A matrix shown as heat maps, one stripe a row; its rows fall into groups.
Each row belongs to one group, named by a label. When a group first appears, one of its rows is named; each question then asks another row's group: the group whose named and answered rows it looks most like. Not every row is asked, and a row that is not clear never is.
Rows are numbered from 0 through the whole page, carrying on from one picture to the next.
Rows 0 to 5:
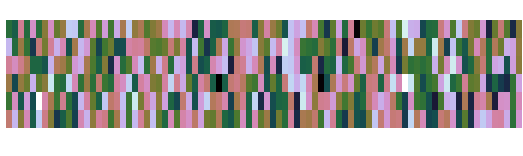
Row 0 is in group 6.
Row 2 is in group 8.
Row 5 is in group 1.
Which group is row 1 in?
8
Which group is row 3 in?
6
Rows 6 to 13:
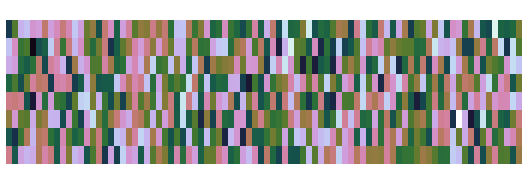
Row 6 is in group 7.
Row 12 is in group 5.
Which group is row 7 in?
8
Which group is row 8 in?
8
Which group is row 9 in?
5
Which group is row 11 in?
6
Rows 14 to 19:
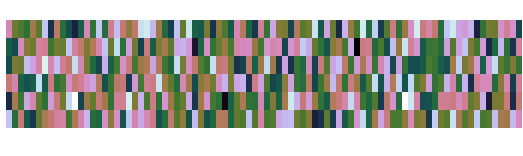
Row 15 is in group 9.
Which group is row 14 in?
5
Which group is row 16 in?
7
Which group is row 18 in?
6
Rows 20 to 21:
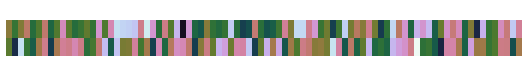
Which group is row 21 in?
9
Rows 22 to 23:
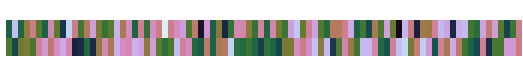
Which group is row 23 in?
5
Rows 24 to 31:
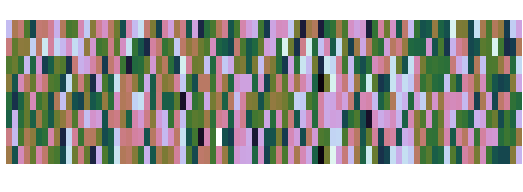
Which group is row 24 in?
8
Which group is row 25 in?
7
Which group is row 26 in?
1
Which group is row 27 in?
9
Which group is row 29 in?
1
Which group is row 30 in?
6
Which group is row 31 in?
9
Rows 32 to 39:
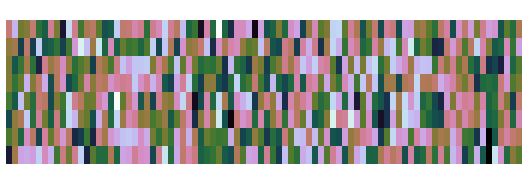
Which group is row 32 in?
6
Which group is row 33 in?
1
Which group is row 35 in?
5
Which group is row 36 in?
9
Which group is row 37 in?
9
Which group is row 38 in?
5
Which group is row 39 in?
7
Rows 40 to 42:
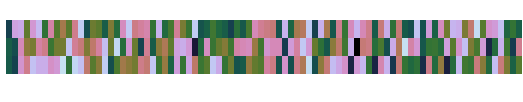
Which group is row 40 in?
7
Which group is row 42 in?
7
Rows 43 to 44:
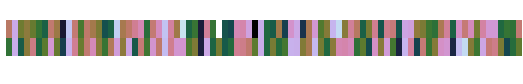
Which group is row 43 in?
6
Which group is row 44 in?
6
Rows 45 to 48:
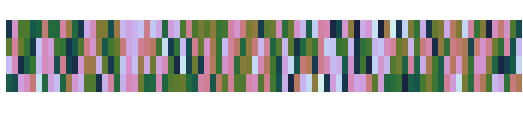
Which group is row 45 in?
5
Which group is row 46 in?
1
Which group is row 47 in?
1
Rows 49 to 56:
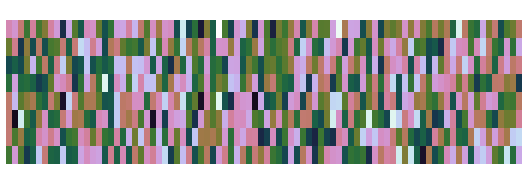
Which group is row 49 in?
6
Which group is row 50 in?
1
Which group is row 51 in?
5
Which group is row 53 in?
6
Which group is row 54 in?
9
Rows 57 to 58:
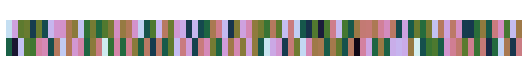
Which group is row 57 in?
8
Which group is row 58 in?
9
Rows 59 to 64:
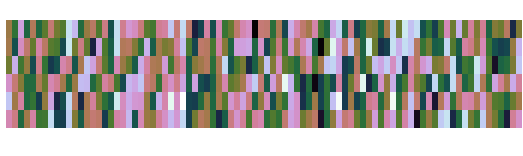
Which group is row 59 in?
6
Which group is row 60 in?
9
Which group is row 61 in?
1
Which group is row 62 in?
8
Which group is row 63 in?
6
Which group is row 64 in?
6
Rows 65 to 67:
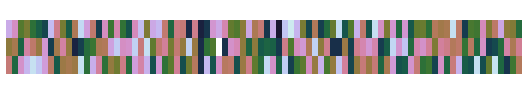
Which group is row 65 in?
8
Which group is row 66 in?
5
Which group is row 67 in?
7
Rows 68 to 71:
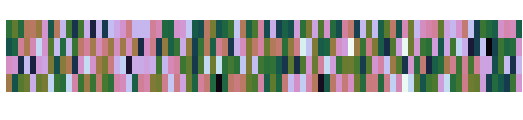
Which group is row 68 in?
5
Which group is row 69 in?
9
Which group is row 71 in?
6
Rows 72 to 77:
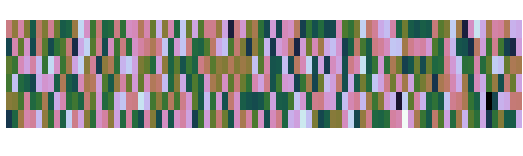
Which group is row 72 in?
8
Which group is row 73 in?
1
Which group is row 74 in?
7
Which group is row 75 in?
1
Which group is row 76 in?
5
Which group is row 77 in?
9
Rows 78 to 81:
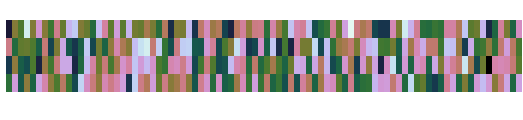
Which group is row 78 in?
9
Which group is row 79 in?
5
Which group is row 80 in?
5
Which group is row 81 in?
1
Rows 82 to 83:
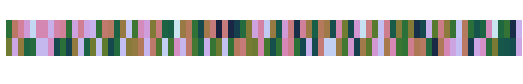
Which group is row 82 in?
7
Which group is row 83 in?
1
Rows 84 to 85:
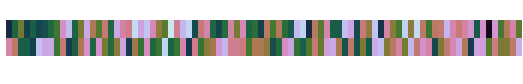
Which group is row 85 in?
1
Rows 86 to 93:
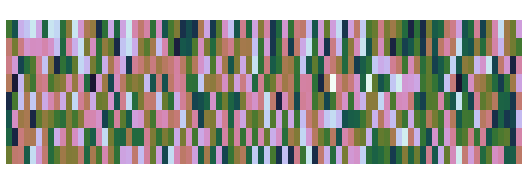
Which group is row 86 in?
7
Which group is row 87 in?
7
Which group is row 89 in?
9
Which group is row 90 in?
7
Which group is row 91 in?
1
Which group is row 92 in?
9
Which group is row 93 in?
7
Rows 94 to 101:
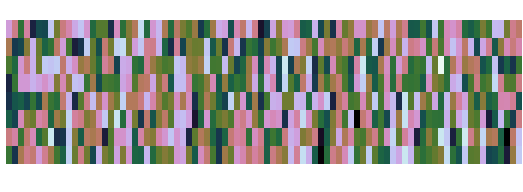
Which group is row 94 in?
8
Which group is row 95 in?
5
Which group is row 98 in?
5
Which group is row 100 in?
6
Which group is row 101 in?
9
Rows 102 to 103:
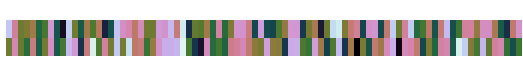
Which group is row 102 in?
6
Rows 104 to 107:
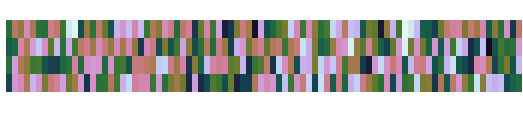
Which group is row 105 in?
9
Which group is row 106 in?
1
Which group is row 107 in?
7
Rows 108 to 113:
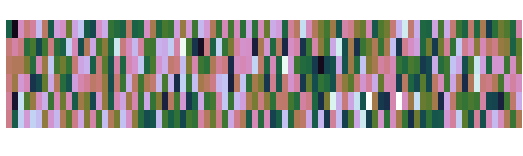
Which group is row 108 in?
9
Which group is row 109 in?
6
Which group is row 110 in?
8
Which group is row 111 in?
8
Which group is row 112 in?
9
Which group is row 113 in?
7
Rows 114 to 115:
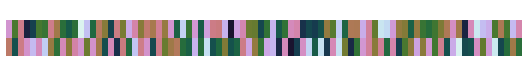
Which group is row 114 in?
8
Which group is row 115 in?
7
